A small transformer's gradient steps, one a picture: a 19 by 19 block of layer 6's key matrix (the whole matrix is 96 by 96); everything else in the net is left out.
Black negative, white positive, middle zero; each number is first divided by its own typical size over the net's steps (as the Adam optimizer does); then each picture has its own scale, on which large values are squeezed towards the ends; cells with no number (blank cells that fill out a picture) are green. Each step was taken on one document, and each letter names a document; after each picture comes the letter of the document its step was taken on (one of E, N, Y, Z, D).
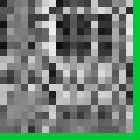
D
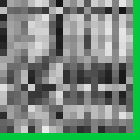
D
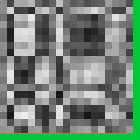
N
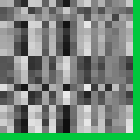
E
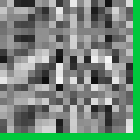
E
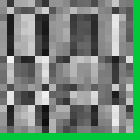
N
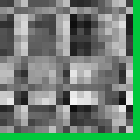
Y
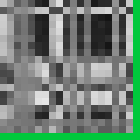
D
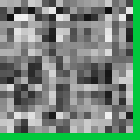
N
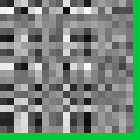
E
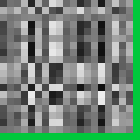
E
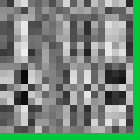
E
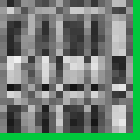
N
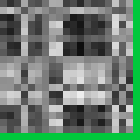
Y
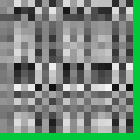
E
